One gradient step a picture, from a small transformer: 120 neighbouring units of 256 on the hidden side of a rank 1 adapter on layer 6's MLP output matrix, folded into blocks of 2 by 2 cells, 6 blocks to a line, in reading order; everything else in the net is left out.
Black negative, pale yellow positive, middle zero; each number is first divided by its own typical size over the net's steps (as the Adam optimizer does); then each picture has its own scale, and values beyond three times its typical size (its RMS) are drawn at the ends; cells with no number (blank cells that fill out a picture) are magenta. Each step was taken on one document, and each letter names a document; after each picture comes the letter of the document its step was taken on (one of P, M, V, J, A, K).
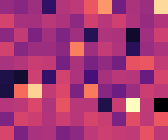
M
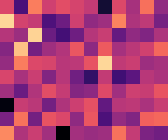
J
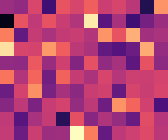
M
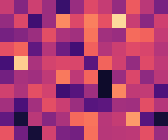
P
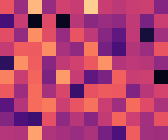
P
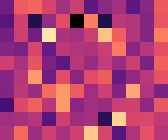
J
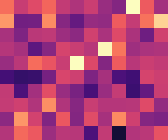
J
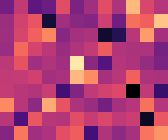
J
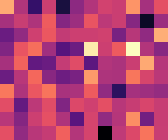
P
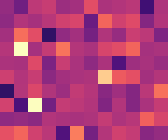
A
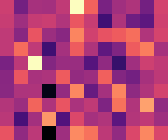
M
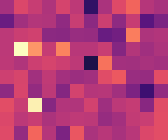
A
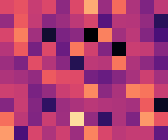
A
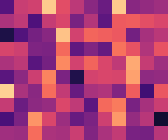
M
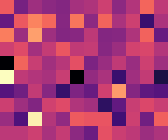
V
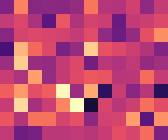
P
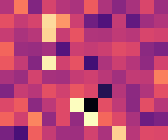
P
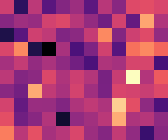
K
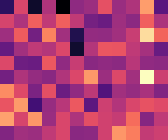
P
